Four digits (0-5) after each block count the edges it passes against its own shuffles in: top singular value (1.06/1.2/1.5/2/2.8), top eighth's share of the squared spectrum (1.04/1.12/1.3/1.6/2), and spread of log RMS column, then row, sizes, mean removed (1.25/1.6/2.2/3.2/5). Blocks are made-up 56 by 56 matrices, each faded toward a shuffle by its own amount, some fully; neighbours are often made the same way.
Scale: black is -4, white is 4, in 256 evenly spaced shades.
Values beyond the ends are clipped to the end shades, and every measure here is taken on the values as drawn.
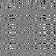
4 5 3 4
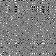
4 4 2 2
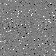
1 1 0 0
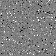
2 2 0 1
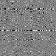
4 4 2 3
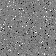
1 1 0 0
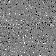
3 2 0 1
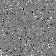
0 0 0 0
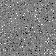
2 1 0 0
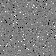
0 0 0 0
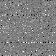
3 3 0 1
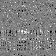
4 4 1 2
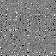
4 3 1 2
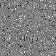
3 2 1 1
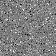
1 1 0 1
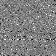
2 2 0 2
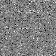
1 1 0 1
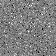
0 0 0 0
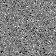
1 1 0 1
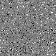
1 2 0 2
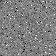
0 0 0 0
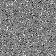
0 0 0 0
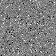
1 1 0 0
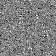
0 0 0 0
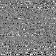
2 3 0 3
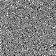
0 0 0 1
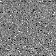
0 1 0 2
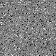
0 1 0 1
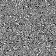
0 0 0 1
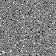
3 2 0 0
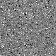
2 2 1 0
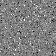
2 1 0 0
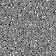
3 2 0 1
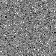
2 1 0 0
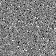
1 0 0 0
